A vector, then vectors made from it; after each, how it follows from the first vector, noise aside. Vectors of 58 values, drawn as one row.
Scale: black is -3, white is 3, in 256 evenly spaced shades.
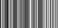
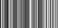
copied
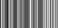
copied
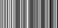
reversed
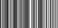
copied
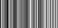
copied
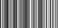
copied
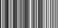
copied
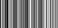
copied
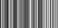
copied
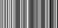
reversed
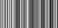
reversed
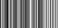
copied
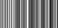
reversed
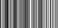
copied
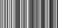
reversed
